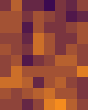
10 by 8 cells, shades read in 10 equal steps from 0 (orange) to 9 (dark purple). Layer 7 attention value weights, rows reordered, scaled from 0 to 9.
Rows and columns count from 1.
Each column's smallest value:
2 2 3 2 1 0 3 1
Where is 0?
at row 10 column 6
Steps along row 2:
same up down up up up down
